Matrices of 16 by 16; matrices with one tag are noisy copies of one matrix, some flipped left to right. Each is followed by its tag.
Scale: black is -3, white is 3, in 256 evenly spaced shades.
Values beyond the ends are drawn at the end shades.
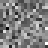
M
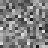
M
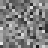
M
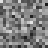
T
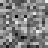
T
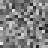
M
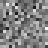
M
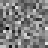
M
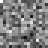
T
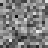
T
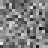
M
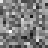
T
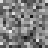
T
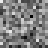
T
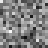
T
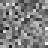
M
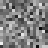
M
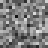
T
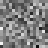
M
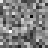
T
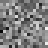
M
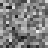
T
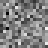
M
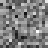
T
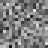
M
